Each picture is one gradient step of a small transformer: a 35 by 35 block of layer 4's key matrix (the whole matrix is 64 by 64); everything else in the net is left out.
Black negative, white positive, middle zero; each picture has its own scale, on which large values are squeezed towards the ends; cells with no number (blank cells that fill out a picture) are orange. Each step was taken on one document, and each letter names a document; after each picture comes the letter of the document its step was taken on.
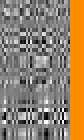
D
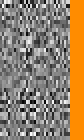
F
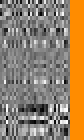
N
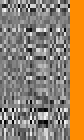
N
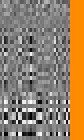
F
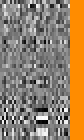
N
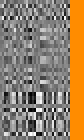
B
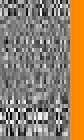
D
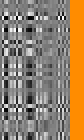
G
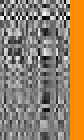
B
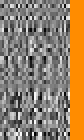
B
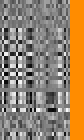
G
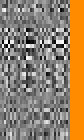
D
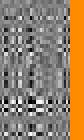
G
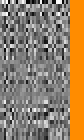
D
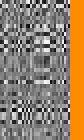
D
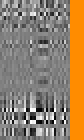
N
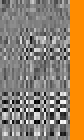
F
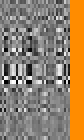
G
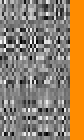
D
